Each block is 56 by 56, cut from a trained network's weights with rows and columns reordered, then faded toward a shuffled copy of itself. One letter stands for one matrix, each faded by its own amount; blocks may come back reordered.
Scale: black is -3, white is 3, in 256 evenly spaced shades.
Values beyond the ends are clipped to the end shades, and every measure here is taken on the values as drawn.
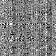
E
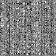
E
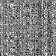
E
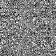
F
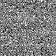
F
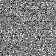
F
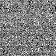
F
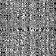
E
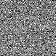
F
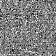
F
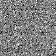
F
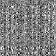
E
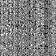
E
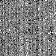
E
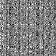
E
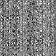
E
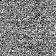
F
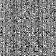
E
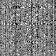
E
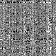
E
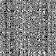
E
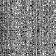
E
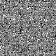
F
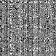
E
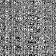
E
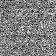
F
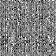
E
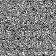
F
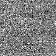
F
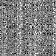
E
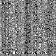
E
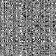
E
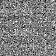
F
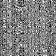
E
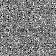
F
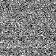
F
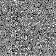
F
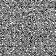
F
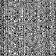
E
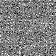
F
